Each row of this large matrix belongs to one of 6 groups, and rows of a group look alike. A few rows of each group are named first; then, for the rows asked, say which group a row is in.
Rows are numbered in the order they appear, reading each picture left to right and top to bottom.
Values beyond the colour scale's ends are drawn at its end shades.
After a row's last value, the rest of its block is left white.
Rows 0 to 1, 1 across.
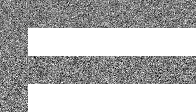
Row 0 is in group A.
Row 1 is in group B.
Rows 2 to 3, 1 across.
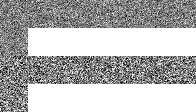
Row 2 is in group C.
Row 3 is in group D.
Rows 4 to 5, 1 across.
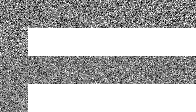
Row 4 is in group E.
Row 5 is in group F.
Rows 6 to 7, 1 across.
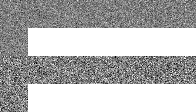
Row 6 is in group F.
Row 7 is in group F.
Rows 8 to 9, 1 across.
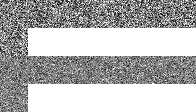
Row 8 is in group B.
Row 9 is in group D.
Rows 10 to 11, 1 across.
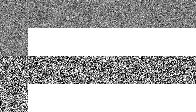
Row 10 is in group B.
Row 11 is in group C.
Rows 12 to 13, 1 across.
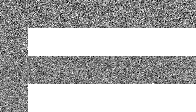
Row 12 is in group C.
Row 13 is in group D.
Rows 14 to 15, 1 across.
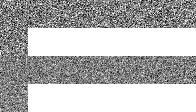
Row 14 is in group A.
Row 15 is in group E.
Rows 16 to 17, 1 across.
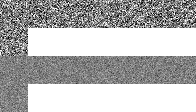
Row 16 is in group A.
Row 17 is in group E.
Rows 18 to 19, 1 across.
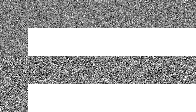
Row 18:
F
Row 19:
A
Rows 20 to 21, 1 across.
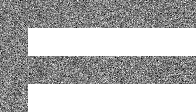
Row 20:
F
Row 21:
B
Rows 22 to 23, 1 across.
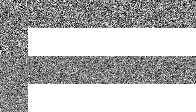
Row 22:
D
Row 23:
E
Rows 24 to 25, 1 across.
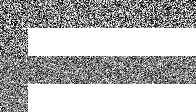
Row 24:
F
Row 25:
D
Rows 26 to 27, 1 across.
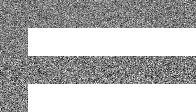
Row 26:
F
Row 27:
F
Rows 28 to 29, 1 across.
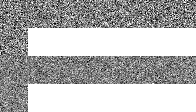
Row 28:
F
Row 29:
D
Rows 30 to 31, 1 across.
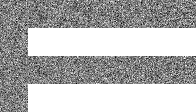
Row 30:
B
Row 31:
F
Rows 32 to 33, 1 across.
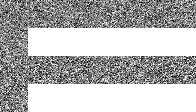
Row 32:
D
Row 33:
A
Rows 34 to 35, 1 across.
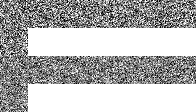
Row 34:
C
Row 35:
C
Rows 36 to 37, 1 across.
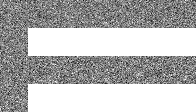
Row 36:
F
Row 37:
A
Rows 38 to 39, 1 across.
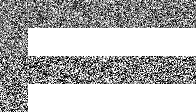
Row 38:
B
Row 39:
C
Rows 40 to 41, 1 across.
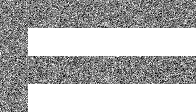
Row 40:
A
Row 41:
B
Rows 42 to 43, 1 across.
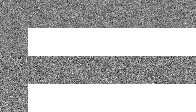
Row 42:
C
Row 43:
D
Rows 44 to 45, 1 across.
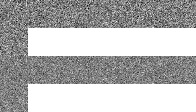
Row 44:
D
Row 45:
D
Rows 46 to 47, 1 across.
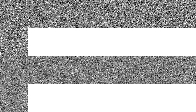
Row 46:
E
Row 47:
C
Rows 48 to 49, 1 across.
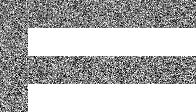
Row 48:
B
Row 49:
B
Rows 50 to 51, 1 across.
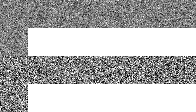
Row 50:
B
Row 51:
F
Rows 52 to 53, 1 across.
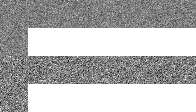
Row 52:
B
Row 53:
A
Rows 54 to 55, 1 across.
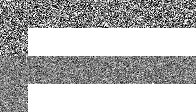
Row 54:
A
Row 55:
D
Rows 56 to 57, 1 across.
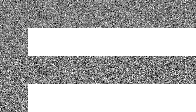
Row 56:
F
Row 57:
F
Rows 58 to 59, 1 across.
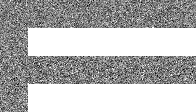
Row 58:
D
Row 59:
C
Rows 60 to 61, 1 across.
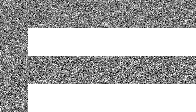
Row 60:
A
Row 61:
A
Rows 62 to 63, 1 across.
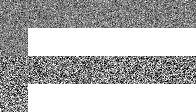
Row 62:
F
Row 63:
E
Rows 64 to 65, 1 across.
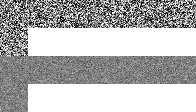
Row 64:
D
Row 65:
A
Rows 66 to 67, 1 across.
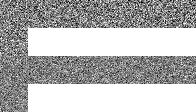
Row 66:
E
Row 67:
A
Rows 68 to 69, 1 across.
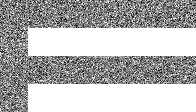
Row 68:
E
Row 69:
A
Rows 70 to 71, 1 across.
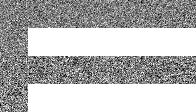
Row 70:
E
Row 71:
B
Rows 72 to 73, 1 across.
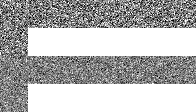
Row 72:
A
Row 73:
D
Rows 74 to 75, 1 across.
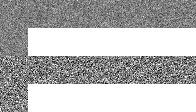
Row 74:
B
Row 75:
A
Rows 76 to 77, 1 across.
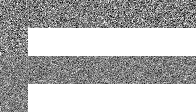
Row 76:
E
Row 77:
A
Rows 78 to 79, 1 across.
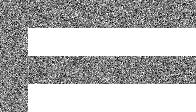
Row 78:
C
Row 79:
B
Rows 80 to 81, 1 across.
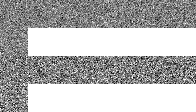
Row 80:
E
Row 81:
E
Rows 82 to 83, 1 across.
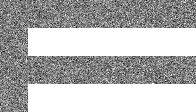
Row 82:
F
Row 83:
D
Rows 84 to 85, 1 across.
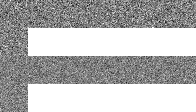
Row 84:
D
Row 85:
E
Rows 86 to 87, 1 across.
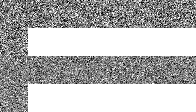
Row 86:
C
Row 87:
D
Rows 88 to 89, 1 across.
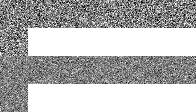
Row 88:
E
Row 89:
A
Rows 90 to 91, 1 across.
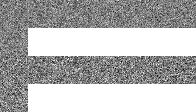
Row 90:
B
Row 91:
B
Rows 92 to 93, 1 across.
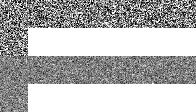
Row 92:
D
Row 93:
D
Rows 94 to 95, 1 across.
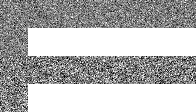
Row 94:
F
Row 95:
C
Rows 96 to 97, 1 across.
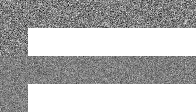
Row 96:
A
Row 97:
F
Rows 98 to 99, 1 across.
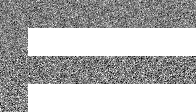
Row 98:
C
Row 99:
E
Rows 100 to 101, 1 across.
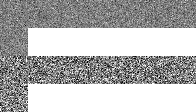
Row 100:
F
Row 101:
D
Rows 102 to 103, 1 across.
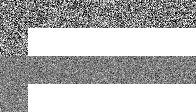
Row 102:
B
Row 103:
E
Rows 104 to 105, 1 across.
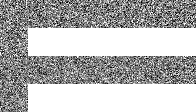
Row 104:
E
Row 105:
F
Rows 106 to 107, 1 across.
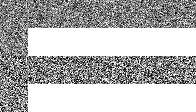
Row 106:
B
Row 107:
D
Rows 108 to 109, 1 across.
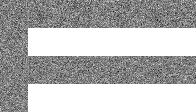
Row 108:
B
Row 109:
A
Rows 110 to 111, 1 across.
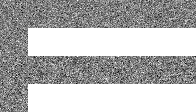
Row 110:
A
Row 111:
B
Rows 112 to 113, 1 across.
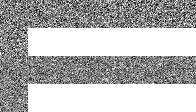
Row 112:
E
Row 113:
D
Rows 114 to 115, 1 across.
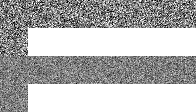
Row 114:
C
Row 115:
F
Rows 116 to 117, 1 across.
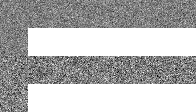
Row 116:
C
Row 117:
B
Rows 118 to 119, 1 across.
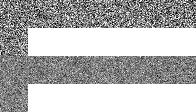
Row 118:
F
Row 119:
B
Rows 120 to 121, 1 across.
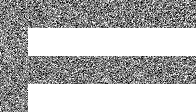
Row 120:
E
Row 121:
A
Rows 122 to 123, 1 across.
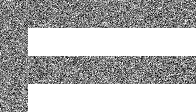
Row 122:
A
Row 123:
B
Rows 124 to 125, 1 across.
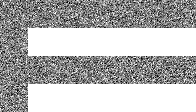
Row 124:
C
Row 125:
E
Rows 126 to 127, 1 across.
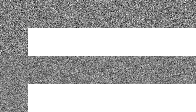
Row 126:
F
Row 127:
C
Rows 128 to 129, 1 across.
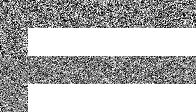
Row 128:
C
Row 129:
D
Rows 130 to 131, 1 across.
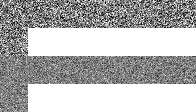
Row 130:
C
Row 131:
E
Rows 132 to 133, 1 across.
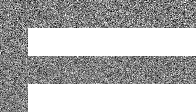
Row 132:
F
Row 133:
F
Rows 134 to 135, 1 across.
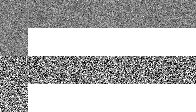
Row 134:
B
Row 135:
E
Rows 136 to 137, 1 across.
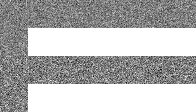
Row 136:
D
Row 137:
A
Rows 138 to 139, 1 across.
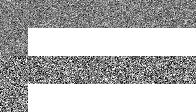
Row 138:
A
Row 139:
D
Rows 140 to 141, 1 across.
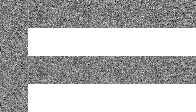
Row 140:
B
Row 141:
B
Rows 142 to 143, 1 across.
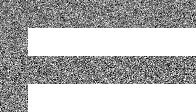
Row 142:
C
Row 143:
F
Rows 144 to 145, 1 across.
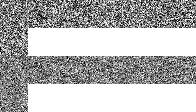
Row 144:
B
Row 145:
C
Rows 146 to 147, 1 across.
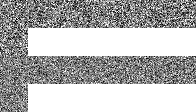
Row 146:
B
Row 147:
F
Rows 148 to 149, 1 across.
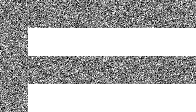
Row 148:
D
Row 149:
C
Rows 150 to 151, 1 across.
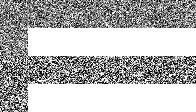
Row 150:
D
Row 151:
A
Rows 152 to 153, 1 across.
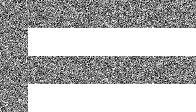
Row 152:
D
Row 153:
D
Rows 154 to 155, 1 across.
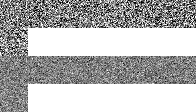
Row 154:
E
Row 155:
D
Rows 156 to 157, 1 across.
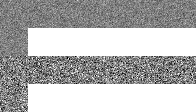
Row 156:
C
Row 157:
C
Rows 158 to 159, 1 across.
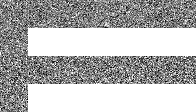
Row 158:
A
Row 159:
F
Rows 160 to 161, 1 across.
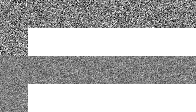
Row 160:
D
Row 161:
C
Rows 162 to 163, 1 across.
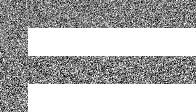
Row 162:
E
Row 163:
C
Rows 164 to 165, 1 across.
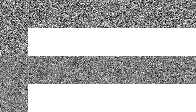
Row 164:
A
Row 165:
B
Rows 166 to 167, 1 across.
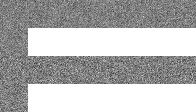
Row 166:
B
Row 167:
C
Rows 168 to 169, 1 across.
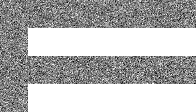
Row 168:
C
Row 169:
D
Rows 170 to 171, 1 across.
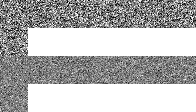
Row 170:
C
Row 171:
A
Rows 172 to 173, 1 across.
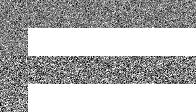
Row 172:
D
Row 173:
D
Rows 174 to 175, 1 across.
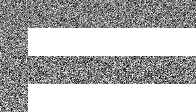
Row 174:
E
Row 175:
D
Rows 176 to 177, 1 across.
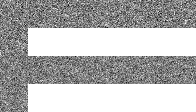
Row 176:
A
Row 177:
C
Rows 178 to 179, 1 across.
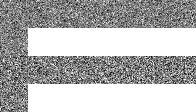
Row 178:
C
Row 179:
F
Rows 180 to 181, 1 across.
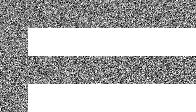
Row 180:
E
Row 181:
F
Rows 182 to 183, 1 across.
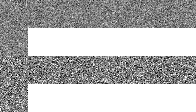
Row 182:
D
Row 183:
A
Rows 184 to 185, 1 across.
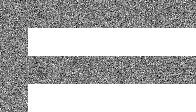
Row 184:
F
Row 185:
B
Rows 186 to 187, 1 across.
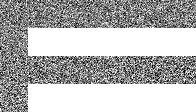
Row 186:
D
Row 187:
E
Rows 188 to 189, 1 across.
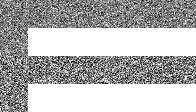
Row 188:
A
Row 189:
A
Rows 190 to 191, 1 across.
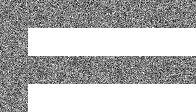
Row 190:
D
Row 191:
B
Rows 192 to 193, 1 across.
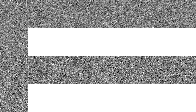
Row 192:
D
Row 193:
B
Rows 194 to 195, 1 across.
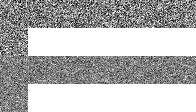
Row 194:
D
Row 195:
A
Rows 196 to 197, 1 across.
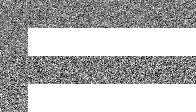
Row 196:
A
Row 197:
E
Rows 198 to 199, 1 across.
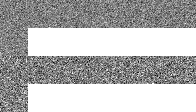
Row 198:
E
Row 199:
D
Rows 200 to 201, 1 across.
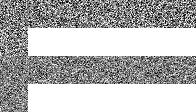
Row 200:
E
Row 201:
A
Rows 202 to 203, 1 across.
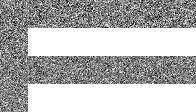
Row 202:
A
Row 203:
D
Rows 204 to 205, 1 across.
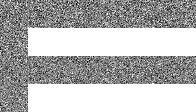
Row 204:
D
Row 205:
D
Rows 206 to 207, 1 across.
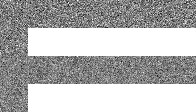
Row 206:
A
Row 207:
B
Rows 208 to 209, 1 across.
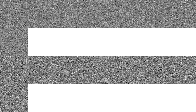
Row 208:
F
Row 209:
A
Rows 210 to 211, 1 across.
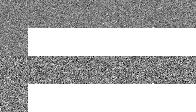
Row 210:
D
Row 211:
D
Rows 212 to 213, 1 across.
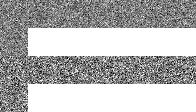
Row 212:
B
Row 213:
C
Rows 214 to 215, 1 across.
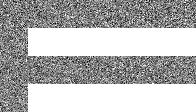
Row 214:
F
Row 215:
D
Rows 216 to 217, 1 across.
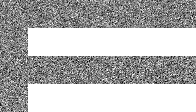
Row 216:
C
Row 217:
D
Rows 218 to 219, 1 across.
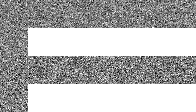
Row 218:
D
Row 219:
B
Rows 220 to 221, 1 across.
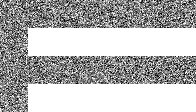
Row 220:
C
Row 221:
E
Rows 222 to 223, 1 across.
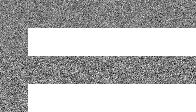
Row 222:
B
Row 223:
C
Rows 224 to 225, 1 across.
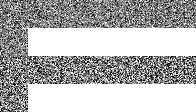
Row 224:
F
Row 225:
F
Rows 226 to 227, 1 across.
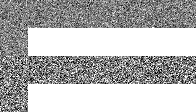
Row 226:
D
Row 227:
A
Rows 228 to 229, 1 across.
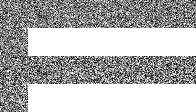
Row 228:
F
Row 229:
F
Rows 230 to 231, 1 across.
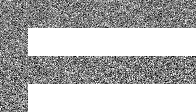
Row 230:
A
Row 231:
F
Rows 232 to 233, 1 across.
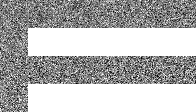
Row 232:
B
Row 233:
E
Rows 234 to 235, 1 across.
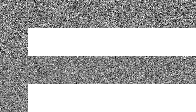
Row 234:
B
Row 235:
F
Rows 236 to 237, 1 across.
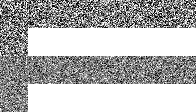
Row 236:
A
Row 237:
E
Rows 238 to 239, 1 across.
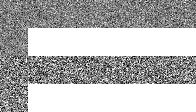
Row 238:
F
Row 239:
D
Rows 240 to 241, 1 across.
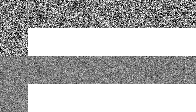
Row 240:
B
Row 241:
F
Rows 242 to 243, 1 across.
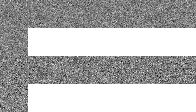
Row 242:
D
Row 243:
B
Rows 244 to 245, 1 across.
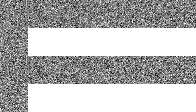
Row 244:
E
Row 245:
E
